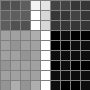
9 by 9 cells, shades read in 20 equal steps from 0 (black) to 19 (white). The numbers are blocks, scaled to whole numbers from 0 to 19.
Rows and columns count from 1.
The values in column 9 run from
0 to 4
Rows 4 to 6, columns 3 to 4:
12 13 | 12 12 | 11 12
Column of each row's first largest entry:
4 4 4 5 5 5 5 5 5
